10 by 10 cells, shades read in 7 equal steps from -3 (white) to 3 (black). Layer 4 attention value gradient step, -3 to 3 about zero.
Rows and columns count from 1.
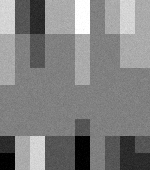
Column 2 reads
1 1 0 0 0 0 0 0 -1 -1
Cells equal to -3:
2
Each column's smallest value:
-2 -1 -2 -1 -1 -3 0 -1 -2 -1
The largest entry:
3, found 3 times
